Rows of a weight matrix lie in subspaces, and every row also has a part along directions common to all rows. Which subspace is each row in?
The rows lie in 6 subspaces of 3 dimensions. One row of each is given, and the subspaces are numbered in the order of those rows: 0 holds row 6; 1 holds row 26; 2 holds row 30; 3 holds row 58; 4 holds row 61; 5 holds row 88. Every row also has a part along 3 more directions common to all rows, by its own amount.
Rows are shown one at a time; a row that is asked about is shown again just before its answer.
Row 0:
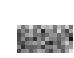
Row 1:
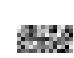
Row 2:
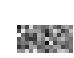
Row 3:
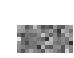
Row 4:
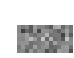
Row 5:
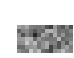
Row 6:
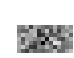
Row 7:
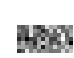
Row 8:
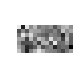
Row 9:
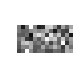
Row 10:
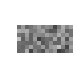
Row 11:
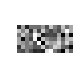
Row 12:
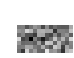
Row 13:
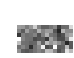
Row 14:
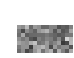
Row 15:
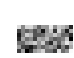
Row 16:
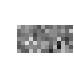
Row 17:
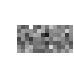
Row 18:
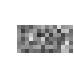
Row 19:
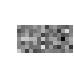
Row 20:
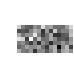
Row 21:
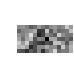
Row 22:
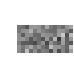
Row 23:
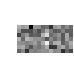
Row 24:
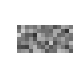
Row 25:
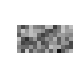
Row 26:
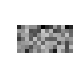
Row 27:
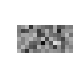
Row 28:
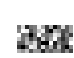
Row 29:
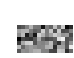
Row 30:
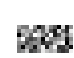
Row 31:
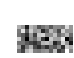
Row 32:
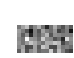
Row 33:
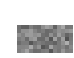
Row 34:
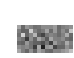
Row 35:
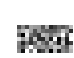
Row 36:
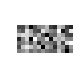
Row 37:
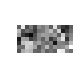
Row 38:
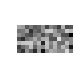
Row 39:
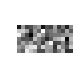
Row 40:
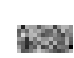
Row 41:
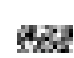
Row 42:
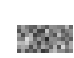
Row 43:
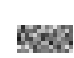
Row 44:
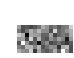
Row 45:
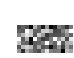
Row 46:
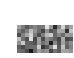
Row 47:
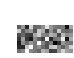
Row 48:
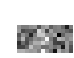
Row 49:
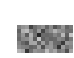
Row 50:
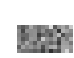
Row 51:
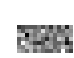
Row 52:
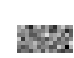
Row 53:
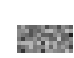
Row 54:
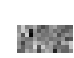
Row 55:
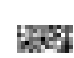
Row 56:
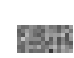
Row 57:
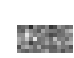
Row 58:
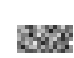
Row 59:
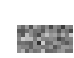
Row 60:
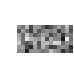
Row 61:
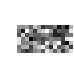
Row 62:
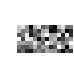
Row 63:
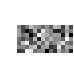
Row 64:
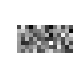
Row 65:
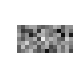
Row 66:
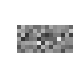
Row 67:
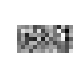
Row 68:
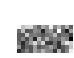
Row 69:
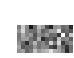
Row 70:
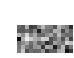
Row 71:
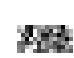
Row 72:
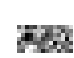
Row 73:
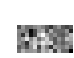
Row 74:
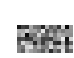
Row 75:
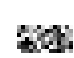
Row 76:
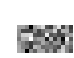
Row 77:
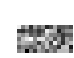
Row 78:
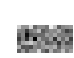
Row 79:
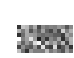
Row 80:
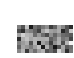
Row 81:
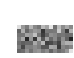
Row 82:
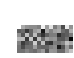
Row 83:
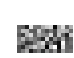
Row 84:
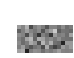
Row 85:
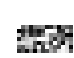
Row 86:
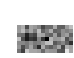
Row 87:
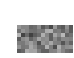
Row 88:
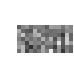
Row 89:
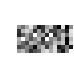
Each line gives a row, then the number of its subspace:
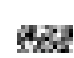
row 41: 3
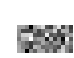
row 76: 2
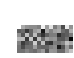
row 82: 1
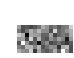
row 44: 1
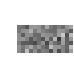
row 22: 5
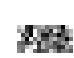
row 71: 1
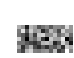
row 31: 4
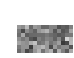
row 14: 4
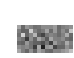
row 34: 0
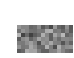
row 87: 5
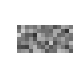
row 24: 3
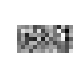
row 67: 2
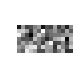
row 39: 1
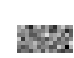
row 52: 3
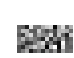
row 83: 0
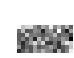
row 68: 1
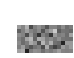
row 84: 2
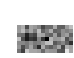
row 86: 4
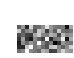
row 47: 0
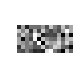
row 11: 5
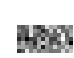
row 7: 3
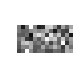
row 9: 2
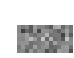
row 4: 2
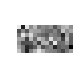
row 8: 0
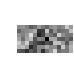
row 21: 0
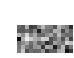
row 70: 4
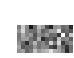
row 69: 2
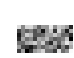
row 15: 1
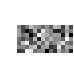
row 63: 2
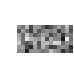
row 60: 0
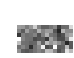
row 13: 4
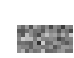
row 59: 5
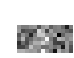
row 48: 0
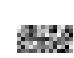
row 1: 3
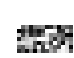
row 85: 5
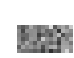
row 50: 2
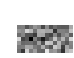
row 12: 4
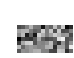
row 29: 1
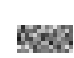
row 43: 3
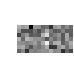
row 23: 3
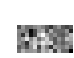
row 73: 0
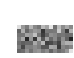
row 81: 1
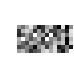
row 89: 2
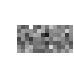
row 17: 3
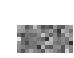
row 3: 4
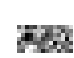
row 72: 1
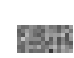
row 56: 5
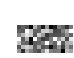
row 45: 4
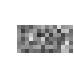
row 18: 2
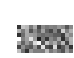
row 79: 5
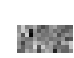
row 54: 1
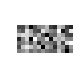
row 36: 4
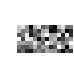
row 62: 3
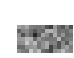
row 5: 5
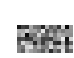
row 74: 1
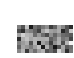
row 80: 4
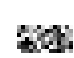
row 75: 0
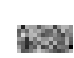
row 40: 0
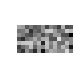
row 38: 5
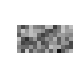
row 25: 0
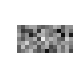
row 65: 2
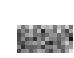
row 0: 1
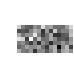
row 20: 1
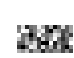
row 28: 3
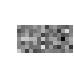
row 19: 3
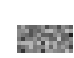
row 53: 5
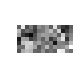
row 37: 0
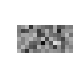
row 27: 0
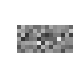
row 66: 5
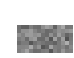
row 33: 4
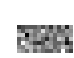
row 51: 1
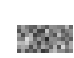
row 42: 0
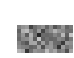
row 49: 2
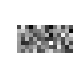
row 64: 2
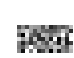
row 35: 5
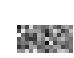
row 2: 3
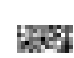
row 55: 2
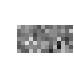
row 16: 5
